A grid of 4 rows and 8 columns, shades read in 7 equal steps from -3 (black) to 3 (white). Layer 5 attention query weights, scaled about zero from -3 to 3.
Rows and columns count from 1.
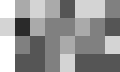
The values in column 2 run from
-2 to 1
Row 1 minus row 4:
0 2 3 1 -3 3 3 1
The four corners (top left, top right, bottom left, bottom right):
3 0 3 -1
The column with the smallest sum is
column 2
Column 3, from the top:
2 1 -1 -1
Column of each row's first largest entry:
1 1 1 1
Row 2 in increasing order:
-2 -1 0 0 0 1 1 2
